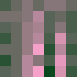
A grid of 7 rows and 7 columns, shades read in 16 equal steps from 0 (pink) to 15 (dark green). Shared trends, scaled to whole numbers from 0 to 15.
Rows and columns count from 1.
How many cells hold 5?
1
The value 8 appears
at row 2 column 1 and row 2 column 2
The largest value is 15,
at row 7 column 5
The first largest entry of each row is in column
1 7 7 1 5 1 5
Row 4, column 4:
4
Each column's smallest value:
8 8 4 0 7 1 9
